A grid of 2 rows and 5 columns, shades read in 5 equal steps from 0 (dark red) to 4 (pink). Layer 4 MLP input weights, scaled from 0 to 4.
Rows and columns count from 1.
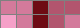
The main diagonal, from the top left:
3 3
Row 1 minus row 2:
-1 0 0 0 -1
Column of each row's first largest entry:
1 1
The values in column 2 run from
3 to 3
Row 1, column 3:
0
